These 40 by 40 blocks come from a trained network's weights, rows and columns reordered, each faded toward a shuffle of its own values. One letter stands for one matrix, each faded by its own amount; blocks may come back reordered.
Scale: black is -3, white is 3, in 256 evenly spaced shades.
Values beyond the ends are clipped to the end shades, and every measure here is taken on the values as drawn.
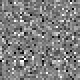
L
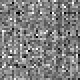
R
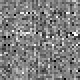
R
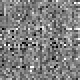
R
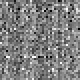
R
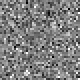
L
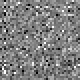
L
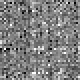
R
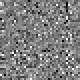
L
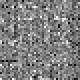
R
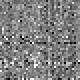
R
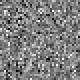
L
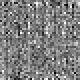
R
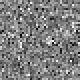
L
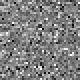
L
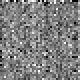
R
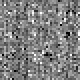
R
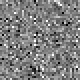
L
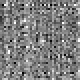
R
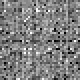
R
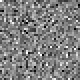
L
